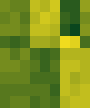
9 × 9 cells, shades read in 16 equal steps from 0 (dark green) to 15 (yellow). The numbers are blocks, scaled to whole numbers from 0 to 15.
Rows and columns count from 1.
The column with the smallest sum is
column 3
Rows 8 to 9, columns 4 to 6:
5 5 3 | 4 5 4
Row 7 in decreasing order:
12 11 10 6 6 6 4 4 4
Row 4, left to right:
4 3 4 10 10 9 15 14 4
